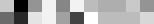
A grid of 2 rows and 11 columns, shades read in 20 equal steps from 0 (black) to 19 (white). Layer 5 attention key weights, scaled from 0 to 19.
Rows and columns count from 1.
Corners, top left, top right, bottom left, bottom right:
15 11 8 16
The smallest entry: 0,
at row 1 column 2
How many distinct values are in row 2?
9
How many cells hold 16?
1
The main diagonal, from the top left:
15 3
